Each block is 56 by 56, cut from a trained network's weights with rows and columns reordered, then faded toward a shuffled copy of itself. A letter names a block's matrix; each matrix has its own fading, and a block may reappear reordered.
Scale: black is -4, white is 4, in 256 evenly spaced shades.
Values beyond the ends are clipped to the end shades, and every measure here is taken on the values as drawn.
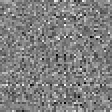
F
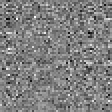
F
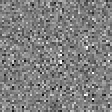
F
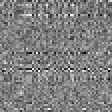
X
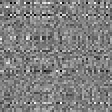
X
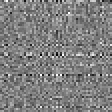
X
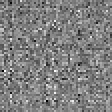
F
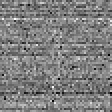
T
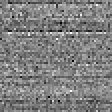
T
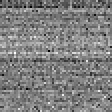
T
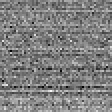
T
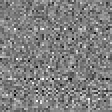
F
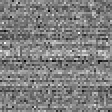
T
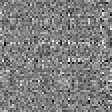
F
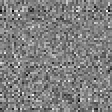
F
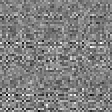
X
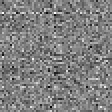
F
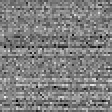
T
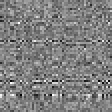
X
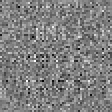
F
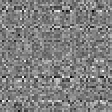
X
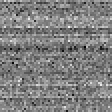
T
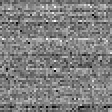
T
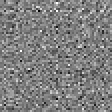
F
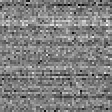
T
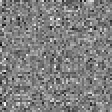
F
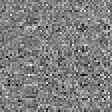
F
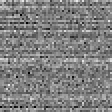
T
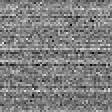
T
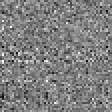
F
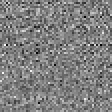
F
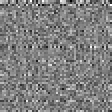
X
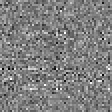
F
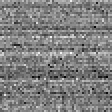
T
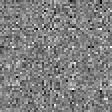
F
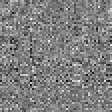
F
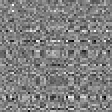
X
